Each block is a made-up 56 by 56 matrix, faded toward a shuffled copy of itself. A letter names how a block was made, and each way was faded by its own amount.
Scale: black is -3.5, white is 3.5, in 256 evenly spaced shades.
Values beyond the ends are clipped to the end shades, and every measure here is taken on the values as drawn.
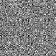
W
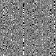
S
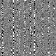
S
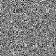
W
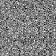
W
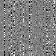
S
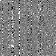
S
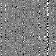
S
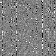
S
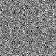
W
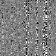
S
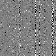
S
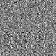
W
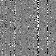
S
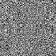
W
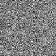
W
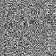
W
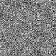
W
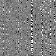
S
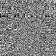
W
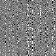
S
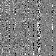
S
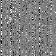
S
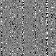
S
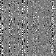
S
